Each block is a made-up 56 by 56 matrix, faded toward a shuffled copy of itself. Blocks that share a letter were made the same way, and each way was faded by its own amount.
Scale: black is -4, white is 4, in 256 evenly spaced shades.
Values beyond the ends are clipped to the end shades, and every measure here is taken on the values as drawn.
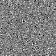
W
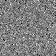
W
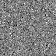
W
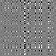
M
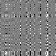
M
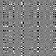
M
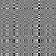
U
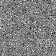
W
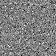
W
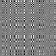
U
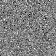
W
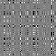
M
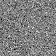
W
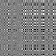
U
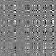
M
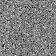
W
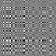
U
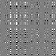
M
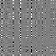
M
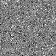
W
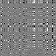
M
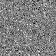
W
